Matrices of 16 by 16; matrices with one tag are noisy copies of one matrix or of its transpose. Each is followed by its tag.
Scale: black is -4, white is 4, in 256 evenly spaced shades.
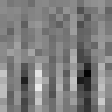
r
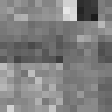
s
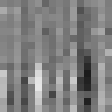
r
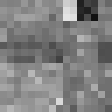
s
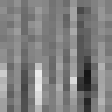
r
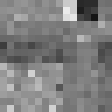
s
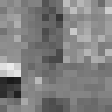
s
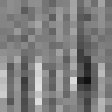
r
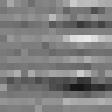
r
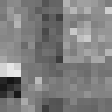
s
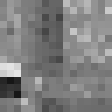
s
